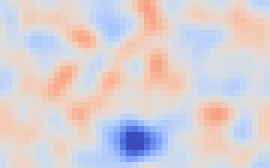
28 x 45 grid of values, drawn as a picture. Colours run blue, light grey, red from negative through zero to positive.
The bottom middle is the ninth with the lowest average. One dip sinks in the bottom middle. The values are skewed, with a long tail toward low values. No lone cell stands out from its neighbours. The texture is blotchy. Values change most from cell to cell in the bottom middle.
